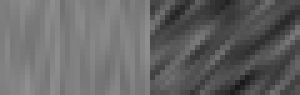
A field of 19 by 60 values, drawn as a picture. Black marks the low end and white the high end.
The table splits into one row of 2 panels. Panel 1,1: middling, streaked downward, faint in contrast. Panel 1,2: low, slanting up to the right.
